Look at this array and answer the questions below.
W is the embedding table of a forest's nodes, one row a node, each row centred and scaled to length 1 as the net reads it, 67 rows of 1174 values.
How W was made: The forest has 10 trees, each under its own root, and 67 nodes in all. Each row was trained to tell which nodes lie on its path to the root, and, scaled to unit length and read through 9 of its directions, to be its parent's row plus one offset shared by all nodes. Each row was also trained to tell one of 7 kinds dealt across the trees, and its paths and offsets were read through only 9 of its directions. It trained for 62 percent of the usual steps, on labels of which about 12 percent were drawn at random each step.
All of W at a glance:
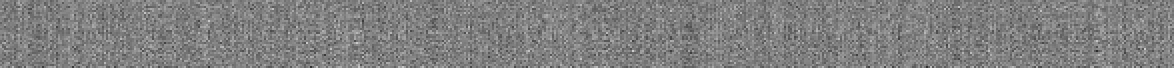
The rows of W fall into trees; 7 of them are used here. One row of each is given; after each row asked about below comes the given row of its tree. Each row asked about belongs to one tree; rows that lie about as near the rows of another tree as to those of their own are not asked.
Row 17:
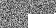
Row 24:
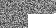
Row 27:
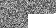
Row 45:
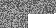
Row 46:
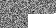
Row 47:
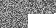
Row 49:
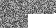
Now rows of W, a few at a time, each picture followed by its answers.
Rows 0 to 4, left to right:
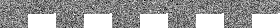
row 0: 17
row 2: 24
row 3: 47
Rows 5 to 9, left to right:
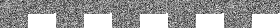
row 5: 47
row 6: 49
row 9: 47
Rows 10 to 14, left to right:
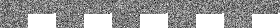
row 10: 49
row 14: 17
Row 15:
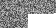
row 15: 27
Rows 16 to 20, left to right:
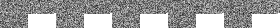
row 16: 24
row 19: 27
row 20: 49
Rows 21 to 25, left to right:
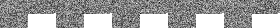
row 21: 47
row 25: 17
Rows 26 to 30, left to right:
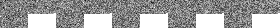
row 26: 27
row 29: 45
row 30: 24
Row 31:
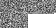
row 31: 24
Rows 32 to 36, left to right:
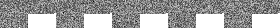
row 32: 45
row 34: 24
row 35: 47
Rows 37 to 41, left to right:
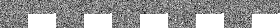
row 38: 45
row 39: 24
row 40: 47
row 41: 47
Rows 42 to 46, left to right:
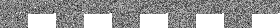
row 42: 17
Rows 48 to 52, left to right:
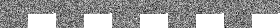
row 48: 27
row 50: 17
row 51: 24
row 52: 46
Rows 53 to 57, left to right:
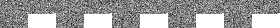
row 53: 24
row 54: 47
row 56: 24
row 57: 47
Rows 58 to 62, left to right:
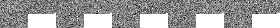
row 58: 47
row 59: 27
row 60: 17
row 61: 46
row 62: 24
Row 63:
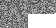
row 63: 46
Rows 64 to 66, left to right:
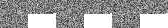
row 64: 17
